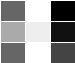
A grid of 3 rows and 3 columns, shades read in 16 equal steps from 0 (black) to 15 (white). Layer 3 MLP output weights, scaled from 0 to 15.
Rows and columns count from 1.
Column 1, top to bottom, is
6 10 6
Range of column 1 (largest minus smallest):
4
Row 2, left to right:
10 14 1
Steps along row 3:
up down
